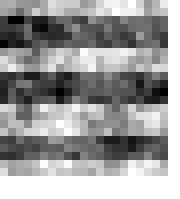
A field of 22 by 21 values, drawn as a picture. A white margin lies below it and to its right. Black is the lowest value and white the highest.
Slope: none. Grain: streaks across. Stripes: horizontal, repeating 3 times.
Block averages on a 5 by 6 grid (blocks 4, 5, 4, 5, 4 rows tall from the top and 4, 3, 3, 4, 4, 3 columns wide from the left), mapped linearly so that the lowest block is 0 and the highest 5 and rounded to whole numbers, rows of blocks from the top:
223343 | 223433 | 000110 | 345334 | 233333
